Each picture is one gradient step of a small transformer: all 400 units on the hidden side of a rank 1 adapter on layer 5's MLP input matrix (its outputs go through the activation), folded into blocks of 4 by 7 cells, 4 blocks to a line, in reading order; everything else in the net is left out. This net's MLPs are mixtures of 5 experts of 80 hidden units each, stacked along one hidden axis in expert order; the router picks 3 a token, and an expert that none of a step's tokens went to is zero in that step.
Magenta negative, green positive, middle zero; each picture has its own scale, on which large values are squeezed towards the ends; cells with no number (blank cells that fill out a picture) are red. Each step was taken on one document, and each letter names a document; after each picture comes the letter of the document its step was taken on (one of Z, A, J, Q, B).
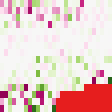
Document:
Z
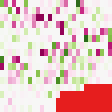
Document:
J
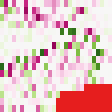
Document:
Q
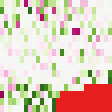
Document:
Z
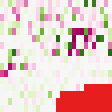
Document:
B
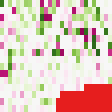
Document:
B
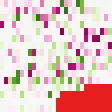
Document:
J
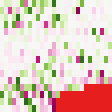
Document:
Z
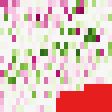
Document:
Q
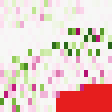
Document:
Q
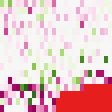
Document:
Z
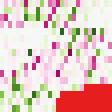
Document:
Q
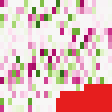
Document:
J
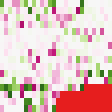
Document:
Z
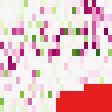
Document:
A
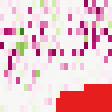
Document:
A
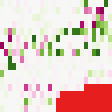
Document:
A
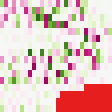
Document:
J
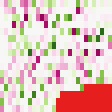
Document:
Q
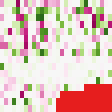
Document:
B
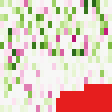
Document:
B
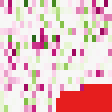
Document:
A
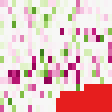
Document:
J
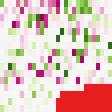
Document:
B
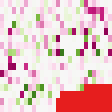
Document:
A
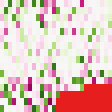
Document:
Z
